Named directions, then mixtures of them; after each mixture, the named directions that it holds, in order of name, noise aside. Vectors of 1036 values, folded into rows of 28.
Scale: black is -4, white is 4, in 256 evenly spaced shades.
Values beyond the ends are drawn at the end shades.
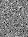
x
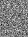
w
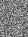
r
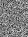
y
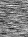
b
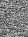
b, x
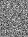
w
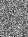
r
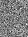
r, x, y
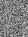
r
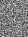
r, w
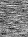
b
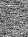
b, r, y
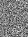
r, y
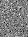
x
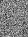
r, w, x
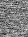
b, x, y
